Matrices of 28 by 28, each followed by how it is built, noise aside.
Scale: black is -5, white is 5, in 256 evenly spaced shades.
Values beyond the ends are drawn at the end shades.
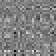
low rank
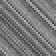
Toeplitz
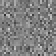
low rank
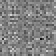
low rank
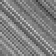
Toeplitz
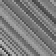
Toeplitz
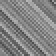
Toeplitz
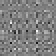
low rank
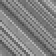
Toeplitz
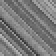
Toeplitz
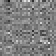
low rank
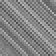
Toeplitz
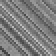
Toeplitz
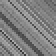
Toeplitz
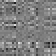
low rank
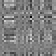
low rank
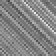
Toeplitz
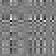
low rank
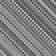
Toeplitz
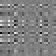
low rank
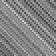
Toeplitz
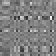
low rank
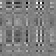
low rank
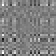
low rank
